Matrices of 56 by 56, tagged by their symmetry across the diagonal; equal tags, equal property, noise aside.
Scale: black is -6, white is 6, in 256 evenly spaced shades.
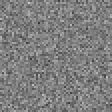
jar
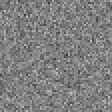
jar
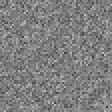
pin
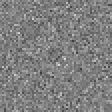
pin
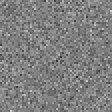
pin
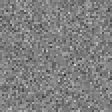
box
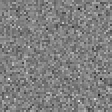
box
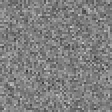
box
